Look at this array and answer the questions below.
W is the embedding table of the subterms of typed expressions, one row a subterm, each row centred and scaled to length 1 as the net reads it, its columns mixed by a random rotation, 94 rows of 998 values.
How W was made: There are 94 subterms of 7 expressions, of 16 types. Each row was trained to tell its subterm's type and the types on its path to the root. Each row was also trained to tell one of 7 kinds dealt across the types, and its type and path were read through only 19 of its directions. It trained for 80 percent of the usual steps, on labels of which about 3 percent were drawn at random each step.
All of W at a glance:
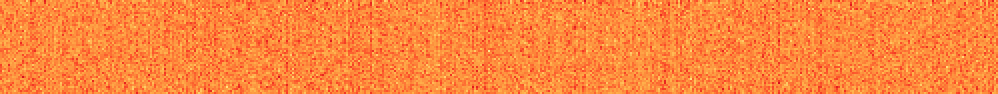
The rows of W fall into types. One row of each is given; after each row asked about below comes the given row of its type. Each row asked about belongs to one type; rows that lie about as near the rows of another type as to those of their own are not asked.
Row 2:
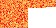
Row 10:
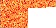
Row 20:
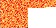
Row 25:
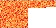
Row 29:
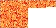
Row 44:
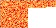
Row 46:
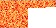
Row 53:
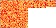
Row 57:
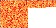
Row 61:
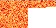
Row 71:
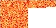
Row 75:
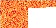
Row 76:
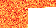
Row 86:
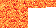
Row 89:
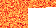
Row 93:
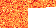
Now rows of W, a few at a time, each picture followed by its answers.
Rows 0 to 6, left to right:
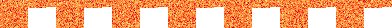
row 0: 2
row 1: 29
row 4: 53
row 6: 2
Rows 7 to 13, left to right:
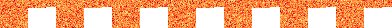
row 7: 53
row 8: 44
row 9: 89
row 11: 61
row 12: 75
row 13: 57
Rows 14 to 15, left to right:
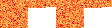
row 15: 61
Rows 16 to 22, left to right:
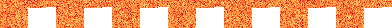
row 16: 93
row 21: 93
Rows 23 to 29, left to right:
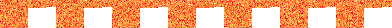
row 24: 71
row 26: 29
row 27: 44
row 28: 89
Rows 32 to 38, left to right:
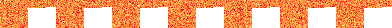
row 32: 61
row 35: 89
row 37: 89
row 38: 44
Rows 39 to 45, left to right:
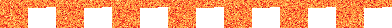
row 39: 25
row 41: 29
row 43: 46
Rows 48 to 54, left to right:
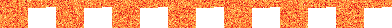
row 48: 75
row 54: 89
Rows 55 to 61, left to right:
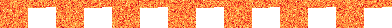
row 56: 46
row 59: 20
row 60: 2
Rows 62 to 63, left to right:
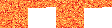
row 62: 93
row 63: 2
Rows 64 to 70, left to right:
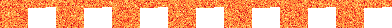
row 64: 71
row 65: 53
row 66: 76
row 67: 71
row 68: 75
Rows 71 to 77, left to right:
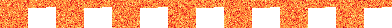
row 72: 20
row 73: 44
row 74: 25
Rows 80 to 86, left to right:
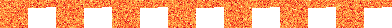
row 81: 2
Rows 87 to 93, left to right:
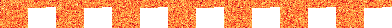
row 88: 93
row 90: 93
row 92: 29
